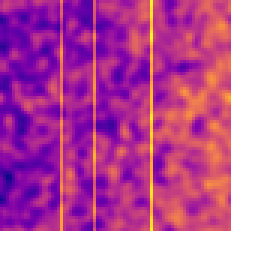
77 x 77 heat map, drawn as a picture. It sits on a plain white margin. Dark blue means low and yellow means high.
Slope: up to the right. Odd lines: columns 21, 32 and 51. Average level on the scale: 40%.
